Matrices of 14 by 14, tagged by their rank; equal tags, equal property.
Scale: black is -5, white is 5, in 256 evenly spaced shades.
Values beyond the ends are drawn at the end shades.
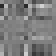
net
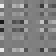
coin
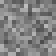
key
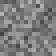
key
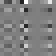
coin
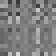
net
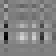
coin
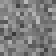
key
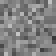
key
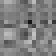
net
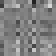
net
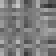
net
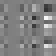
coin
